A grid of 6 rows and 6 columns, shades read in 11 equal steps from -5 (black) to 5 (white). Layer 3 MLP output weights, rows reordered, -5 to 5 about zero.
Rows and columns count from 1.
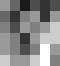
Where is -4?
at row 1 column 3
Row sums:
-11 -5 3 5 5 13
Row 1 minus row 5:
0 -1 -2 -2 -8 -3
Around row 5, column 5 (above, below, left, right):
3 5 0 1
